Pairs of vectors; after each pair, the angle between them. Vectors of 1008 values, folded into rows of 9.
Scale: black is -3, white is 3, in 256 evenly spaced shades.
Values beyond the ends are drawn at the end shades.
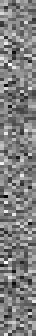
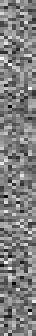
nearly parallel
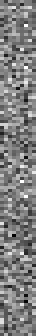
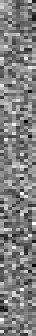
partly aligned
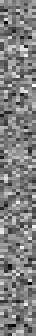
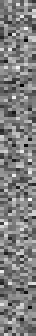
orthogonal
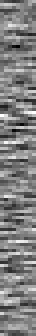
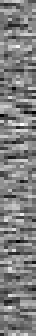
nearly opposite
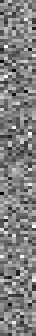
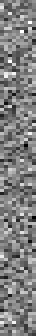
partly aligned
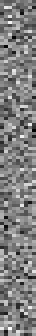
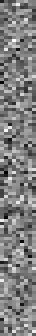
orthogonal
